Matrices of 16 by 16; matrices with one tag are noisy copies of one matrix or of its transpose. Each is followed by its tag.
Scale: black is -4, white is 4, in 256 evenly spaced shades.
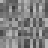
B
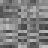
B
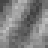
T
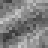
T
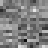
B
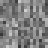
B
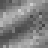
T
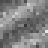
T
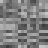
B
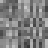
B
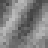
T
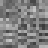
B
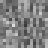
B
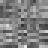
B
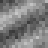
T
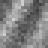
T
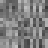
B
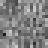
B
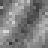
T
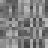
B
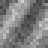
T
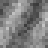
T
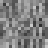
B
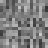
B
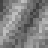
T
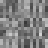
B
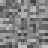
B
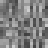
B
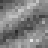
T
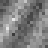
T
